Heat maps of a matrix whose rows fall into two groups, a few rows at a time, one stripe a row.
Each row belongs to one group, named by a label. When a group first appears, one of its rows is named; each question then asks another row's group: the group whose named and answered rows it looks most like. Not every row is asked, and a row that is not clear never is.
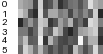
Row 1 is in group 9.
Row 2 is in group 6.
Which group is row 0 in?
9
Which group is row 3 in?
9
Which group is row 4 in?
9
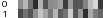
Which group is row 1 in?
6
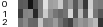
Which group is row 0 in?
6
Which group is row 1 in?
6
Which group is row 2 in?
9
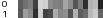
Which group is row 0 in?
6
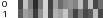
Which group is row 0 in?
6
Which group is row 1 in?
6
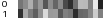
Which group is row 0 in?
9
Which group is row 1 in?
6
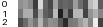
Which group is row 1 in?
9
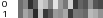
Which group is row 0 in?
6
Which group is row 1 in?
9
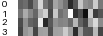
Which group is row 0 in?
9
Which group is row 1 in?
6
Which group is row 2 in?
9
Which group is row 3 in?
6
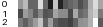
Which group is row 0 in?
9
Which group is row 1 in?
9
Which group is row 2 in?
9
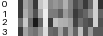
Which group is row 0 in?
6
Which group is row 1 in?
6
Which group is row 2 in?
6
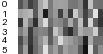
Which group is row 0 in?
6
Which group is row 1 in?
9
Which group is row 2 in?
6
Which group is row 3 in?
9
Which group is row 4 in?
6
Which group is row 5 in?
6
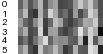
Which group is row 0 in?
9
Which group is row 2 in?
9
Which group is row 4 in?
6
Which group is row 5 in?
9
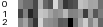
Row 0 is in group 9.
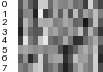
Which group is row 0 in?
6
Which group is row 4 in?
6
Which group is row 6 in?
9
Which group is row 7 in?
9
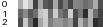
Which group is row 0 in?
9
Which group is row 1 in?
6
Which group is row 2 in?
6
